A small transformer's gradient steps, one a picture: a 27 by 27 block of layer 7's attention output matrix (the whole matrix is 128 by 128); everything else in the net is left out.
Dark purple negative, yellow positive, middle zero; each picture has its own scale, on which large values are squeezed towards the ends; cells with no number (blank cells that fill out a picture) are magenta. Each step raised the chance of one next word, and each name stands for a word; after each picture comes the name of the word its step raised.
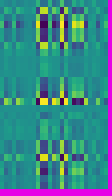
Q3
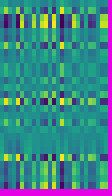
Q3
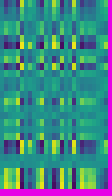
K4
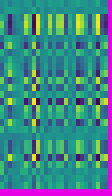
Q3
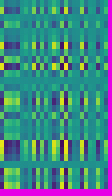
K4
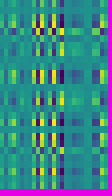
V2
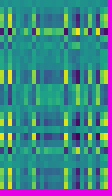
V2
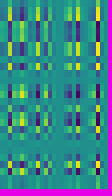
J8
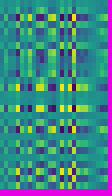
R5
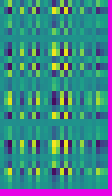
K4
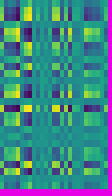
J8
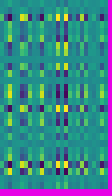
J8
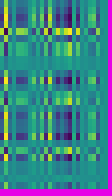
V2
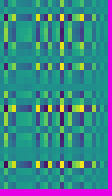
J8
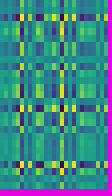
J8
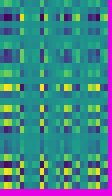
R5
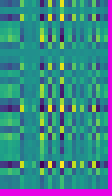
J8
